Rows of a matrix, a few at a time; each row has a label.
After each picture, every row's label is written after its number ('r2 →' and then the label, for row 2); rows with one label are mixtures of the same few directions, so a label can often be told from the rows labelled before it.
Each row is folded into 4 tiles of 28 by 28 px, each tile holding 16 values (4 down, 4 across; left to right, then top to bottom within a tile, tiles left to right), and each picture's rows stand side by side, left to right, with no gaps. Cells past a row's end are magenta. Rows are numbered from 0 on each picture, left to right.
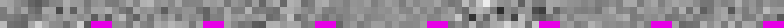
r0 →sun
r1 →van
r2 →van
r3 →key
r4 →van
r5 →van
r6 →sun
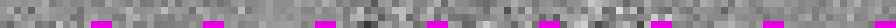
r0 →sun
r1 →van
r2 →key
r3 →van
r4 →sun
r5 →sun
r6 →van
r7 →van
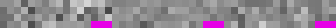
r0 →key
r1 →van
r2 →sun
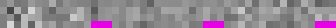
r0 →sun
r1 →van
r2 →van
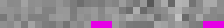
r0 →key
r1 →van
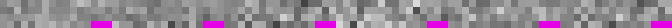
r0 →key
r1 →sun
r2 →key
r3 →key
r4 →van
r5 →key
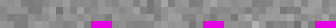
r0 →sun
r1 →van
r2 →van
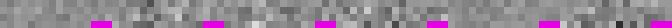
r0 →van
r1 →van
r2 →van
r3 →sun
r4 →van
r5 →sun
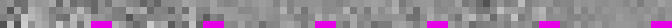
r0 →sun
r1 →sun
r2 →sun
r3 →sun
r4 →van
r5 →key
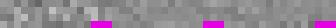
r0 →van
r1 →van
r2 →sun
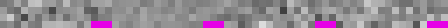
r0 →van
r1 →key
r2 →sun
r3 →sun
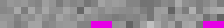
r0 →key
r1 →sun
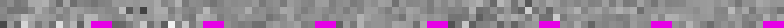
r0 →sun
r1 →sun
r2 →van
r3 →sun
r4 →key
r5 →van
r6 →sun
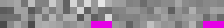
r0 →key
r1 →sun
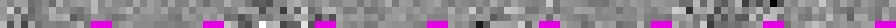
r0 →sun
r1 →van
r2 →sun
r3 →van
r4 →van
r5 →sun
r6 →key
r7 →van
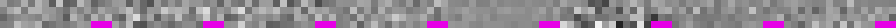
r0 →van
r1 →van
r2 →van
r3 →key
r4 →van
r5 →sun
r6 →key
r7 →sun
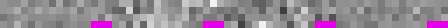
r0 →van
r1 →key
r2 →sun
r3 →key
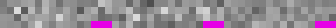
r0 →key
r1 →van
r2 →sun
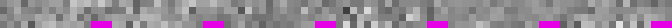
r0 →key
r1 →key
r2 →key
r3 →sun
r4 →van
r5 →sun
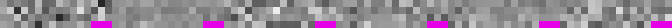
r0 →key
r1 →van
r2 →van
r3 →van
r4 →sun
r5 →sun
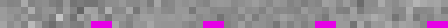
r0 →key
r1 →key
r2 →key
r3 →key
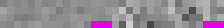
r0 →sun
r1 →sun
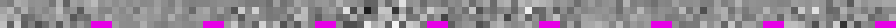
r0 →sun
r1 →key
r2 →sun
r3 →sun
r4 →key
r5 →sun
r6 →sun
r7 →sun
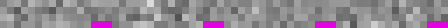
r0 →van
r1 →van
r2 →sun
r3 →sun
